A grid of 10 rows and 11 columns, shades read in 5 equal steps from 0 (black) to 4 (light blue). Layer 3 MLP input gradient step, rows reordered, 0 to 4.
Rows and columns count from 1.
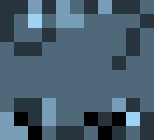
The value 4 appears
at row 2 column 3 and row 9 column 10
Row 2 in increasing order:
1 1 2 2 2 2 2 2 3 3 4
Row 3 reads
1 2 2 1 2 2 2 2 2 1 2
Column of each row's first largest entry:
3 3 2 1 1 1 1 4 10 1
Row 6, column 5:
2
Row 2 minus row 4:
-1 1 3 0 1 1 0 0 0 1 -1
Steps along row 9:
down up up down same down up down up down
